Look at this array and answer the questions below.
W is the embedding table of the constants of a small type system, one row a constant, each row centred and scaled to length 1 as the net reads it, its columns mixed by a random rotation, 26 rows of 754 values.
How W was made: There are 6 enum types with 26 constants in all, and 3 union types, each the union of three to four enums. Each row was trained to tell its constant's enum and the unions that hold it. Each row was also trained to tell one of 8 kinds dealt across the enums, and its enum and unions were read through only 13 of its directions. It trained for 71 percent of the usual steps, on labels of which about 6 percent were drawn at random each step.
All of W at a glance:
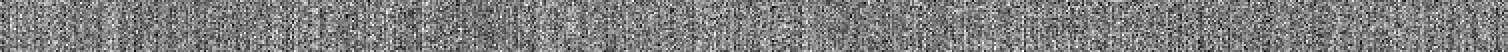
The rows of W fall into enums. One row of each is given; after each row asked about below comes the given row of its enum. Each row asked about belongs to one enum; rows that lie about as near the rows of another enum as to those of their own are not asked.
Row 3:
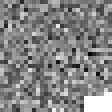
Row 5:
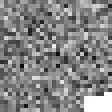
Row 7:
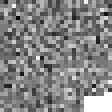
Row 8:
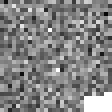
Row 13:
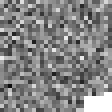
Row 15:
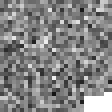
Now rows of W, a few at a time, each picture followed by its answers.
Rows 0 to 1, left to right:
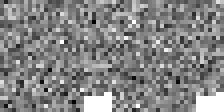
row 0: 15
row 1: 13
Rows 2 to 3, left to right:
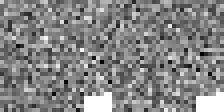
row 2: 15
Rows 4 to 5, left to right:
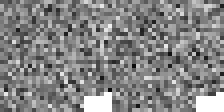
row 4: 5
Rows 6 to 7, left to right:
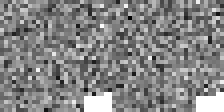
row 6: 13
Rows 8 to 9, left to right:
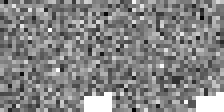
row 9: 13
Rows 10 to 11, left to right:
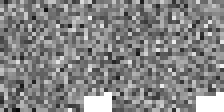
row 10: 8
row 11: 5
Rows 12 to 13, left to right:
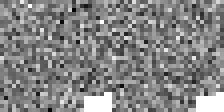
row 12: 13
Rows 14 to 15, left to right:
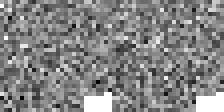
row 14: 5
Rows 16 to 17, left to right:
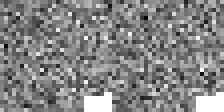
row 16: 7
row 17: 8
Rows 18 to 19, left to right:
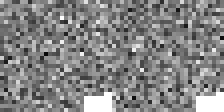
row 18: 5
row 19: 7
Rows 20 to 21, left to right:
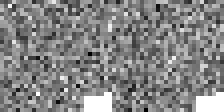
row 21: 8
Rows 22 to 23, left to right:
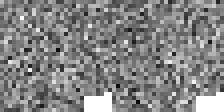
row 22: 5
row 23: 7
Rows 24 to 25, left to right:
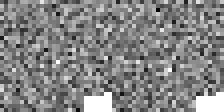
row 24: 15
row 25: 8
